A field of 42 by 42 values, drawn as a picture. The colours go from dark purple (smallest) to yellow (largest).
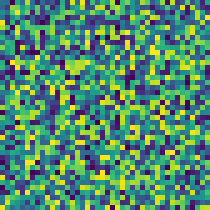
Grain: fine. Mirror symmetry: none. Average level on the scale: 50%. Histogram: flat. Odd rows or columns: none. Slope: none.
